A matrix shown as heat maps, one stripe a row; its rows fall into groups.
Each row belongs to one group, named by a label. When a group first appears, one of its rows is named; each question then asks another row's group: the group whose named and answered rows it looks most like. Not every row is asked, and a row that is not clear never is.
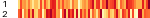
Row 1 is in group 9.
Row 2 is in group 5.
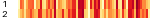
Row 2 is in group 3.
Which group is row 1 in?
3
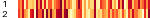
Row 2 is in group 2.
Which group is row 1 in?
2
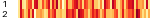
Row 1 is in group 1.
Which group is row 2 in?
3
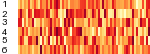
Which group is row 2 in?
1
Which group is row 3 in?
5
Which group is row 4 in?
2
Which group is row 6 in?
9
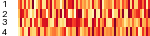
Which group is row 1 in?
5
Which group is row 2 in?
2
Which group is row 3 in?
1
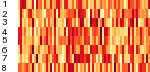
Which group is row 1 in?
2
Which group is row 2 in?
3
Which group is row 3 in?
3
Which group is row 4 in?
5
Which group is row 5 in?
5
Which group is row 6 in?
3
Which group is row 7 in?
1
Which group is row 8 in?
5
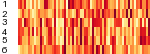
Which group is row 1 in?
5
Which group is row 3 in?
5
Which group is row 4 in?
5
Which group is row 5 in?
5
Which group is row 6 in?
9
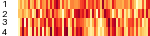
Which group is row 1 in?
9
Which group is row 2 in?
1
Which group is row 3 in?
2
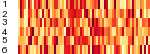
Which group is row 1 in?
1
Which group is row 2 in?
1
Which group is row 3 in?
9
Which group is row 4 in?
3
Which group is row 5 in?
1
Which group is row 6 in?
5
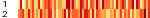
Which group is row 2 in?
5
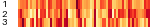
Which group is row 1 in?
2
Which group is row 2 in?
2
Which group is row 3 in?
2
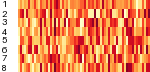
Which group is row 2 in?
2
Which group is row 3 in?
9
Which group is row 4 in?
9
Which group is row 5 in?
3
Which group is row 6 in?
1
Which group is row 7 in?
2
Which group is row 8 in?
9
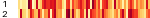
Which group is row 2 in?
3
